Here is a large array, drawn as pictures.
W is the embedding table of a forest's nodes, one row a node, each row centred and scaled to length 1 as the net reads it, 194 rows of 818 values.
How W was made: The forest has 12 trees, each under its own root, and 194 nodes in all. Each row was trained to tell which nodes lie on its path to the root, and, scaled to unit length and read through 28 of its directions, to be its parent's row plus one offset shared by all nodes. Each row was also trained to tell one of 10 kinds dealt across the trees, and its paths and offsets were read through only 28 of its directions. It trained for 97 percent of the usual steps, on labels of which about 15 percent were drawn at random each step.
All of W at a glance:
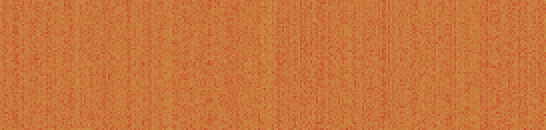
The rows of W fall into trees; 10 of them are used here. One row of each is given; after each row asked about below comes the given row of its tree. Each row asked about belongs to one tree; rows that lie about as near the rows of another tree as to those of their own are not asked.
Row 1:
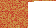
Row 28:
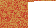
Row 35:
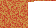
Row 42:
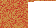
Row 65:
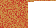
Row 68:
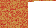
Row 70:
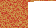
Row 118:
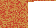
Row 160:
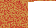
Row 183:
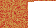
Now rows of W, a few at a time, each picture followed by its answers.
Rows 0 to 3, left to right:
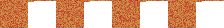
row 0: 35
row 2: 1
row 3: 42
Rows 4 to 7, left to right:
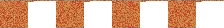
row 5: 160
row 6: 160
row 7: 1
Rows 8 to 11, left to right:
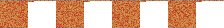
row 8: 1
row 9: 65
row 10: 183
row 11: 183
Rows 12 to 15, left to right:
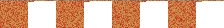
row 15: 68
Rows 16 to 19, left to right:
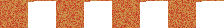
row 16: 35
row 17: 183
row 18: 118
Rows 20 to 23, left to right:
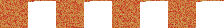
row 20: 1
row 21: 160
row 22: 118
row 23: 1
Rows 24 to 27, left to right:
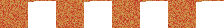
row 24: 42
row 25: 35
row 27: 1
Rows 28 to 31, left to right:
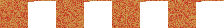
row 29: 65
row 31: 28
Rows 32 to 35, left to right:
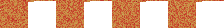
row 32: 68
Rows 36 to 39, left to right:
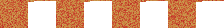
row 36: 65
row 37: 160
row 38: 1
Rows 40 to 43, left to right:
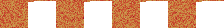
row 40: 160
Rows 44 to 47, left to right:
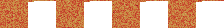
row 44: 160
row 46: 70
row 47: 1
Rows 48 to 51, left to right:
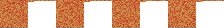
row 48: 1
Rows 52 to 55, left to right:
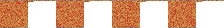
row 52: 118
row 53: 68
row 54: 70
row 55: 160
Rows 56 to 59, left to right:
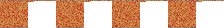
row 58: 42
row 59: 65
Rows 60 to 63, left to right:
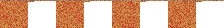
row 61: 1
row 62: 160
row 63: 35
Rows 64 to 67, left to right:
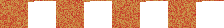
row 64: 35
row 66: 1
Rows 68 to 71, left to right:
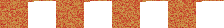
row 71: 68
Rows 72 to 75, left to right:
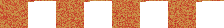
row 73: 160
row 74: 70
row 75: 65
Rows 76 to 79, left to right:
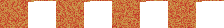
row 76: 65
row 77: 65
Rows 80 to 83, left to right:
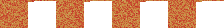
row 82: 68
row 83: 1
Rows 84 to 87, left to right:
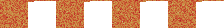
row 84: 42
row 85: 160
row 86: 1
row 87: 68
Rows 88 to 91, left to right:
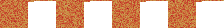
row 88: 183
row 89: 42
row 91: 28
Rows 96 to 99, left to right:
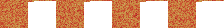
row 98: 42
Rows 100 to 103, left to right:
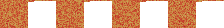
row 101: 118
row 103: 35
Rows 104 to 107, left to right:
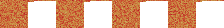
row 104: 28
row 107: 183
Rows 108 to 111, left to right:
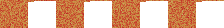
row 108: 35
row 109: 183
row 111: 28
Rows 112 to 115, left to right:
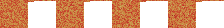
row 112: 118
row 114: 42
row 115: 1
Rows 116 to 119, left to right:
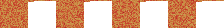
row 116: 160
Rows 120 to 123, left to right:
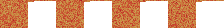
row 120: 35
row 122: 118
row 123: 65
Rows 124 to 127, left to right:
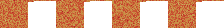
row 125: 70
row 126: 65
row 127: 183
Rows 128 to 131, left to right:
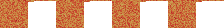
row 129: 68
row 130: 42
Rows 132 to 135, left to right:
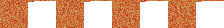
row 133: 160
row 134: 70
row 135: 65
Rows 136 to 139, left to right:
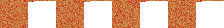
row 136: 68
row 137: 35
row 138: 160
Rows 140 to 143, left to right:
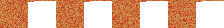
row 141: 70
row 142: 35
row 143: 118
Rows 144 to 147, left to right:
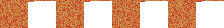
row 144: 65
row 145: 42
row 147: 160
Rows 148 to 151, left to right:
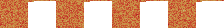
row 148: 160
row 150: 28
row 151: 160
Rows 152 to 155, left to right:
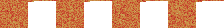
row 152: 1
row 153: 160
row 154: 118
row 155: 42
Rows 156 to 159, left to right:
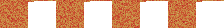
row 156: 118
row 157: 1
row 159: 183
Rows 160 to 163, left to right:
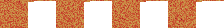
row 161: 35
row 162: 68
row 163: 65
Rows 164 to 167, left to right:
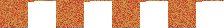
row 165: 1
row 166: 160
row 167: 118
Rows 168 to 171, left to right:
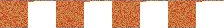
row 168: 160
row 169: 35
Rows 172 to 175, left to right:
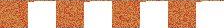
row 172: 42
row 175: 35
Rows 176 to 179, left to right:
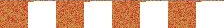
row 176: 68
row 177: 183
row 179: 1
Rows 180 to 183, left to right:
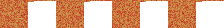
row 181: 42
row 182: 65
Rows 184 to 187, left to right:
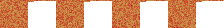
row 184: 70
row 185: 183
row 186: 42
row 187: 35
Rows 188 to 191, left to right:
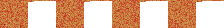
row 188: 1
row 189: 65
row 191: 35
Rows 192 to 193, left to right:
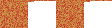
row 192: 42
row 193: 183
